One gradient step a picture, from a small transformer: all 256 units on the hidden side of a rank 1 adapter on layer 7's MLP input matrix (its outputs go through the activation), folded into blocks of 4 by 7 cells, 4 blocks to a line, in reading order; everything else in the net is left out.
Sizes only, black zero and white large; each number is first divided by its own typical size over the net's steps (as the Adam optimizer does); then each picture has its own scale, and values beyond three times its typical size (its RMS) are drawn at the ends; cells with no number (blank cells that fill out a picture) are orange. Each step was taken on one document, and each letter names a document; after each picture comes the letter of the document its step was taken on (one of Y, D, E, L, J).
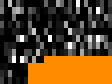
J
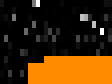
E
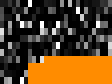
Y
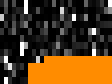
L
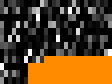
J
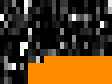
L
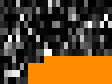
J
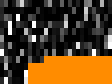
Y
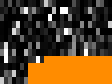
J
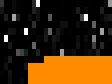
E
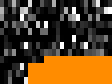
L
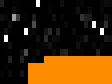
E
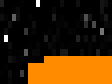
E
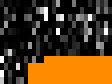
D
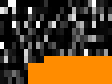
J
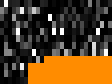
L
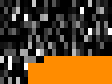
D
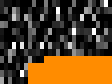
D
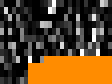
Y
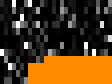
L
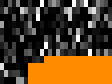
J
